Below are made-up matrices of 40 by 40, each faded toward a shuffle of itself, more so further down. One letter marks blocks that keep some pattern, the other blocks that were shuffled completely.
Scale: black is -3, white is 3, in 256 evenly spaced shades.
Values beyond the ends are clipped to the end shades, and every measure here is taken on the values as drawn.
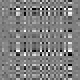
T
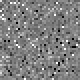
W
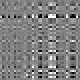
T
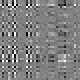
T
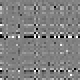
T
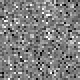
W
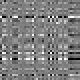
T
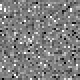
W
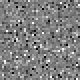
W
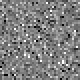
W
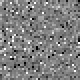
W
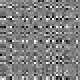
T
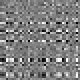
T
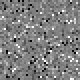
W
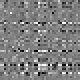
T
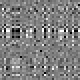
T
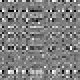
T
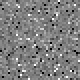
W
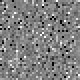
W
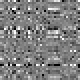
T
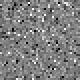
W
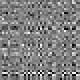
T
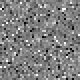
W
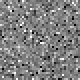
W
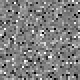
W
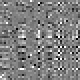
T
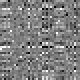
T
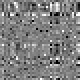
T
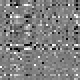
T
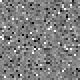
W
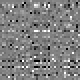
T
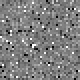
W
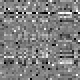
T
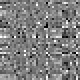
T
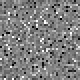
W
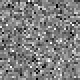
W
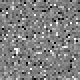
W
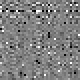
T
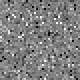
W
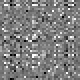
T
